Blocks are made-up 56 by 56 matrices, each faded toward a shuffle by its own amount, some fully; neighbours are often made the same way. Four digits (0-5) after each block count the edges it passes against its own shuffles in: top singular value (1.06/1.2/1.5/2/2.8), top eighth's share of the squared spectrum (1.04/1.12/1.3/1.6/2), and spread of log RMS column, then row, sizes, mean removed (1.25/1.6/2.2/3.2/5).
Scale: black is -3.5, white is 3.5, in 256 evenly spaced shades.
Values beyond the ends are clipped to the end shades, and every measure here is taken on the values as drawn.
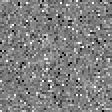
0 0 0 0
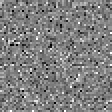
3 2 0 1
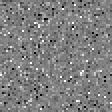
0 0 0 0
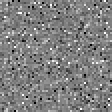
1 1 0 0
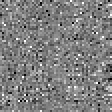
3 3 1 1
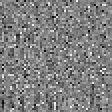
3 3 2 1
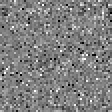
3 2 0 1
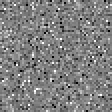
1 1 0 0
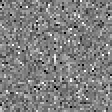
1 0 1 0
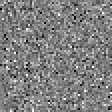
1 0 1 0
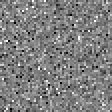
0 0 0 0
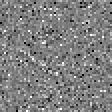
2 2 1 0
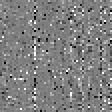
4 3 2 1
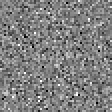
2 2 0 0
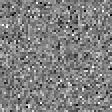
2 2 0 0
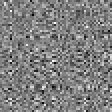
4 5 3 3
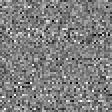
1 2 0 3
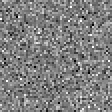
0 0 0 0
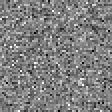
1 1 0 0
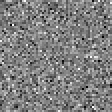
0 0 0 0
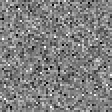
0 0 0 0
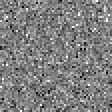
0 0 0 0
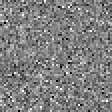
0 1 0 0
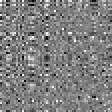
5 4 2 3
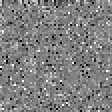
3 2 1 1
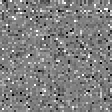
3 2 1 1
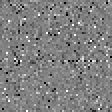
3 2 0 0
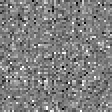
3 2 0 1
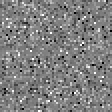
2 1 0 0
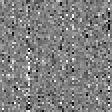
2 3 3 0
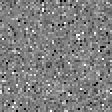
2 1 0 0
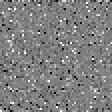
2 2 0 1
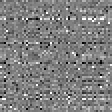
4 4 2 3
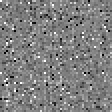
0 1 1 0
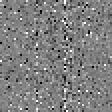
2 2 2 0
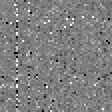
3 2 1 0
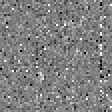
2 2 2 0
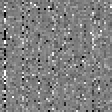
3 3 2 0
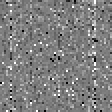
2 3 2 0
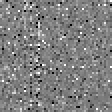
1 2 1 0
